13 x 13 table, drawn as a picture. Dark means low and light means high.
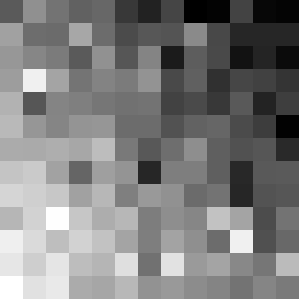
Ninth with the lowest average: top right. Ninth with the highest average: bottom left. Mirror symmetry: none. Slope: up to the bottom left. Stripes: none.
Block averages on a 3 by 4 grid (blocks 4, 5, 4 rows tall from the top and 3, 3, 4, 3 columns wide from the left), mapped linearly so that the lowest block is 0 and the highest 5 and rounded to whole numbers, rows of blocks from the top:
3 2 1 0 / 4 3 2 1 / 5 4 3 3
